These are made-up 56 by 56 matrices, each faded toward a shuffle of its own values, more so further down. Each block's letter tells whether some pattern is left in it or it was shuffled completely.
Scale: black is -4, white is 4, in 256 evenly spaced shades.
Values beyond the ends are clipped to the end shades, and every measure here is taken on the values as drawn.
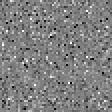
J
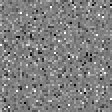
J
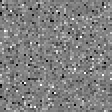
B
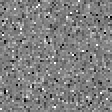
B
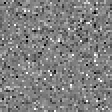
J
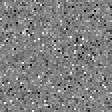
B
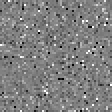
J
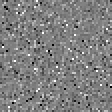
B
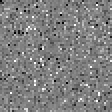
B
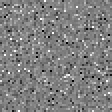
B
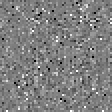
J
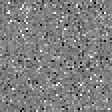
J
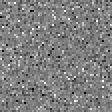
B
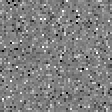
B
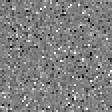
B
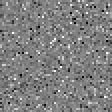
B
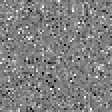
J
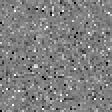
J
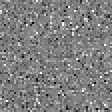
J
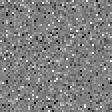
J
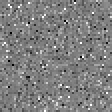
B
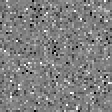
J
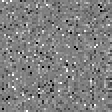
J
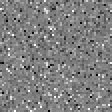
B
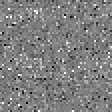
J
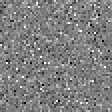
J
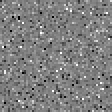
B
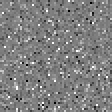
J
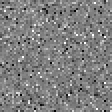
B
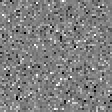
J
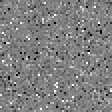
B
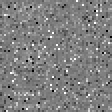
J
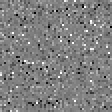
J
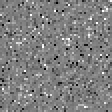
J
